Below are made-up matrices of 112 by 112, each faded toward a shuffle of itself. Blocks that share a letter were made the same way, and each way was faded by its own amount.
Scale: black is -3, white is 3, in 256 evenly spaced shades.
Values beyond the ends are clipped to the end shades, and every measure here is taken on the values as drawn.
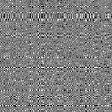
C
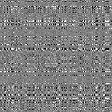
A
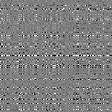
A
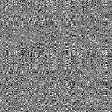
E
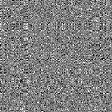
E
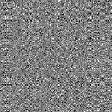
E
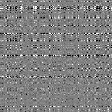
A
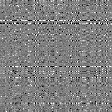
C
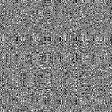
E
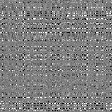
A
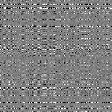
A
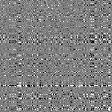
A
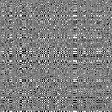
C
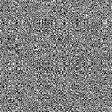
E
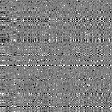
C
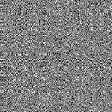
E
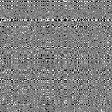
C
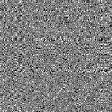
E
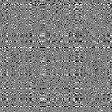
C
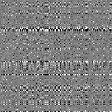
C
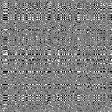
C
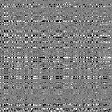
A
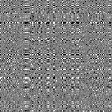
C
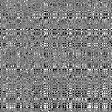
C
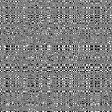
C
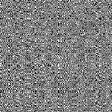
E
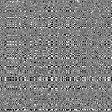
C
